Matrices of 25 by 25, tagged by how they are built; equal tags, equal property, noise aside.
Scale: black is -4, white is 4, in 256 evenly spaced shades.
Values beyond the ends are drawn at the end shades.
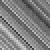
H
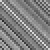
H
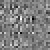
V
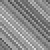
H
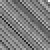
H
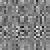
V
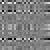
V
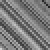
H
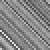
H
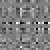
V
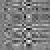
V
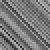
H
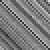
H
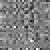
V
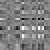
V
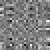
V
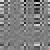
V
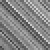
H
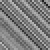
H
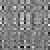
V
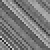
H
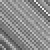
H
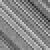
H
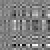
V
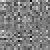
V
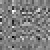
V
